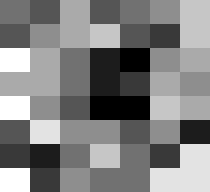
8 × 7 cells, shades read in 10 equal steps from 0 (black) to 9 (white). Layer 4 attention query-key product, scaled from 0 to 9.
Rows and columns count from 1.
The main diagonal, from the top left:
4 5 4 1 0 5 8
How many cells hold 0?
3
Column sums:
45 36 37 28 20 40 48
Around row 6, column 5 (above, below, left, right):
0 4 5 5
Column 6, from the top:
5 2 5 6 7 5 2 8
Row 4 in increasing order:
1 2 4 5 6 6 6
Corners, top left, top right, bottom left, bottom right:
4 7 9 8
